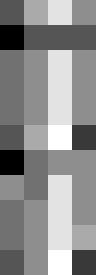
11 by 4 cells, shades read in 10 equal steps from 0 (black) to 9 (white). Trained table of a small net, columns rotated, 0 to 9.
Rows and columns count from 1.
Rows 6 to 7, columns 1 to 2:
3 6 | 0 4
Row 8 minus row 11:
2 -1 -1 3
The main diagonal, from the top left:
3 3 8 5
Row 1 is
3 6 8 5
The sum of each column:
34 53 82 48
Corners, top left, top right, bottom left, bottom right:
3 5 3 2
